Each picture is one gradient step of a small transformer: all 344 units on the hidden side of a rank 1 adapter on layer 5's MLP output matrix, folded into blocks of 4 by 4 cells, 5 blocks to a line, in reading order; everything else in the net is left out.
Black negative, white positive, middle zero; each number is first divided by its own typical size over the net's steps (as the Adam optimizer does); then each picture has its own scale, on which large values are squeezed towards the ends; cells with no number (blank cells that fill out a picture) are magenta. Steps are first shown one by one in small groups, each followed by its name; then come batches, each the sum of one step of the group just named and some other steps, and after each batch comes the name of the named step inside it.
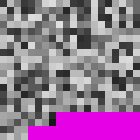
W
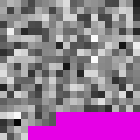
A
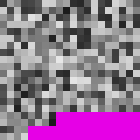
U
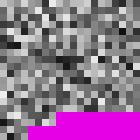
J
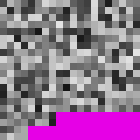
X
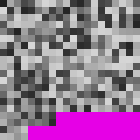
W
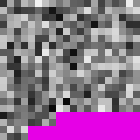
J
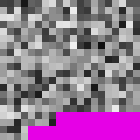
W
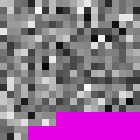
J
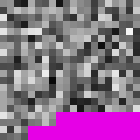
J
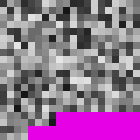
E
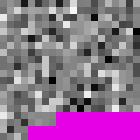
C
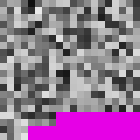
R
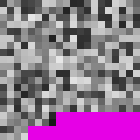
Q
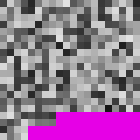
R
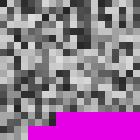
E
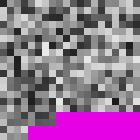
C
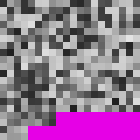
Q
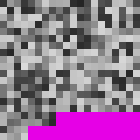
Q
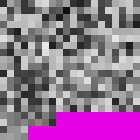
E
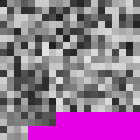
Q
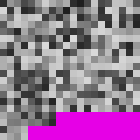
Q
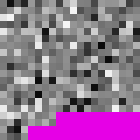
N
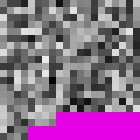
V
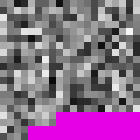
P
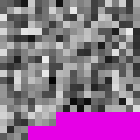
V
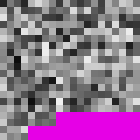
V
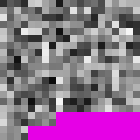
V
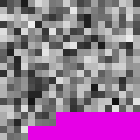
N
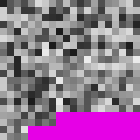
N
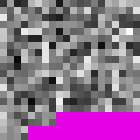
P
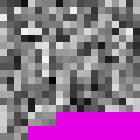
V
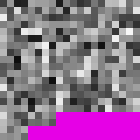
P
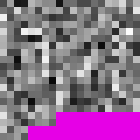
P
